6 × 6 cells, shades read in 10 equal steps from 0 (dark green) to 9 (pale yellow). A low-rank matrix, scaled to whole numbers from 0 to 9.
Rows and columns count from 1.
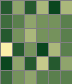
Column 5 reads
0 4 4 6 1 3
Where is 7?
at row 5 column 4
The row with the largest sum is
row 4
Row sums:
19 21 22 23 19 20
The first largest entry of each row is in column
4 3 3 1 4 3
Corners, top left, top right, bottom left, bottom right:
1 6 2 3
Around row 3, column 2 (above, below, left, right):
3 1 1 6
